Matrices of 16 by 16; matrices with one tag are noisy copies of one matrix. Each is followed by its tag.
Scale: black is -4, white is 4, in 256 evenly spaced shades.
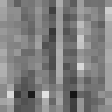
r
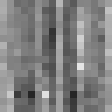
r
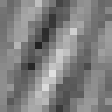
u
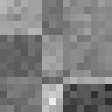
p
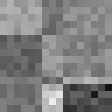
p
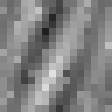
u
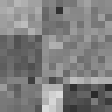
p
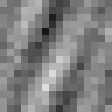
u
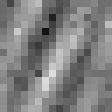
u
